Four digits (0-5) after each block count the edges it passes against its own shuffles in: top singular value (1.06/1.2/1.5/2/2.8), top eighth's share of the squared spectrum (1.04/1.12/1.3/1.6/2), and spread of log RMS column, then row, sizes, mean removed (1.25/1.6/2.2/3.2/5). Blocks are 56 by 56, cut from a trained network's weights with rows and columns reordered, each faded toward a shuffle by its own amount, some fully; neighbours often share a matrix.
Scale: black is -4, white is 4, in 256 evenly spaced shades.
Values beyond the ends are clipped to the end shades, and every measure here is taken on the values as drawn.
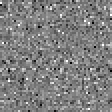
3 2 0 1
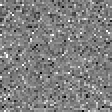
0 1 0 0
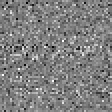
3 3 0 2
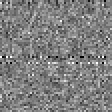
3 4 1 2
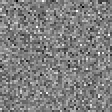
2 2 0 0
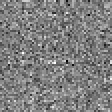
2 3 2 1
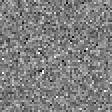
0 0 0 0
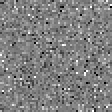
0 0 0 0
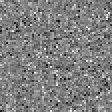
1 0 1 0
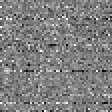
4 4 0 3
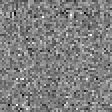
2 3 0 2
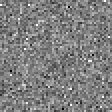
1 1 0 0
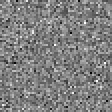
1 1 0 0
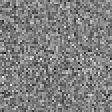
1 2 0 1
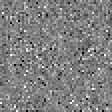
2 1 0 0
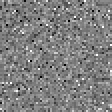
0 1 0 0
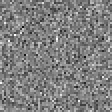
1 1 0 0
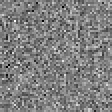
1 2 0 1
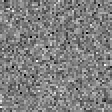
0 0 0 0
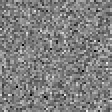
2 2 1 1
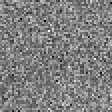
0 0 0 0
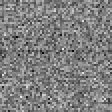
1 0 0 0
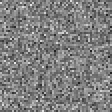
2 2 0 0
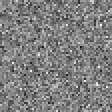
0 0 0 0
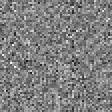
2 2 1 1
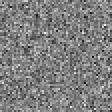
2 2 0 0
